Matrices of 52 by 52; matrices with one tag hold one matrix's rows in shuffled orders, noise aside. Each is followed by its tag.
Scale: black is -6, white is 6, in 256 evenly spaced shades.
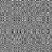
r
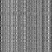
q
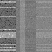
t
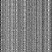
q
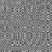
r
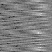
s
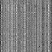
q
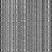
q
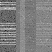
t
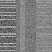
t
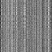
q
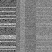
t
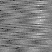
s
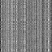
q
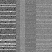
t
